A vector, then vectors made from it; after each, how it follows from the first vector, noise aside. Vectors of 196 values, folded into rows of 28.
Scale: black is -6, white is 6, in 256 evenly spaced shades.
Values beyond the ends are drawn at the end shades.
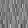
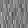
wrapped around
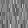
copied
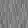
shrunk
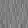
shrunk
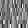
scaled up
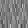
copied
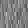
wrapped around
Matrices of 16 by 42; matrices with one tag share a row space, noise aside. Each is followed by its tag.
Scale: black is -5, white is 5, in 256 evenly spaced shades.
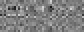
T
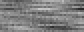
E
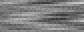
E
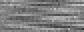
E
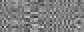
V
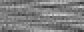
E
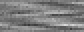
E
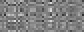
T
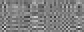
V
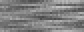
E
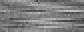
E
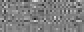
V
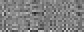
V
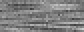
E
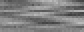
E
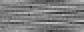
E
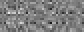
T
